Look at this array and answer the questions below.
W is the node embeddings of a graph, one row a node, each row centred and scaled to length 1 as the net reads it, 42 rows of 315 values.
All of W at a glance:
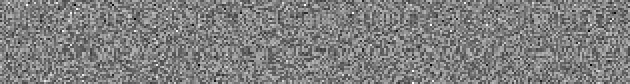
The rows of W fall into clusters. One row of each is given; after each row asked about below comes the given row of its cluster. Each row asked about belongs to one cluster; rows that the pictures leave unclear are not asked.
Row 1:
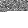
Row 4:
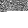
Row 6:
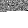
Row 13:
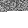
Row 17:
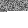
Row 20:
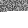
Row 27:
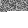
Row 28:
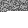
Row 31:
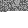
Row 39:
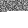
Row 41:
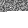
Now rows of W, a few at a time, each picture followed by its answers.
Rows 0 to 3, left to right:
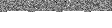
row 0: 39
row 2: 6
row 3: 27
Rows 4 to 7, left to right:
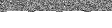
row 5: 28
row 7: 1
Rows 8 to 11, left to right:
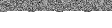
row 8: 13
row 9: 31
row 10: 1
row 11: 31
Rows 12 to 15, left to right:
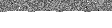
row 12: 20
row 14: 41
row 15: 31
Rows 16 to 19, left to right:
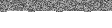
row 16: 4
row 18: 28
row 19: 13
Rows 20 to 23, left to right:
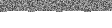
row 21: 20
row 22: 6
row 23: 17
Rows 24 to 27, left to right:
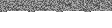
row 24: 39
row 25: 39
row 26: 27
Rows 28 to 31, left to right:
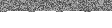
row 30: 27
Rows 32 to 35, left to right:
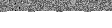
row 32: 20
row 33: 17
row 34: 31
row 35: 41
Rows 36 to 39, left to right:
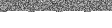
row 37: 6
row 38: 20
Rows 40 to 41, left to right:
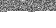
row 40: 28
